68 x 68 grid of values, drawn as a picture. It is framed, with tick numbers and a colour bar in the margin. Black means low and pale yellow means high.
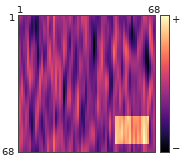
An odd patch, higher than its surroundings, sits in the bottom right. Neither half mirrors the other. The grain runs up and down. The ninth with the highest average is the bottom right.
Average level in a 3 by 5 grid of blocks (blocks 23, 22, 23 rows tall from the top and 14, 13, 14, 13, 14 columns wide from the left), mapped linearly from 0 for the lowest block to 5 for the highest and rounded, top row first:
0 2 0 2 1 | 2 2 1 2 1 | 1 1 1 3 5
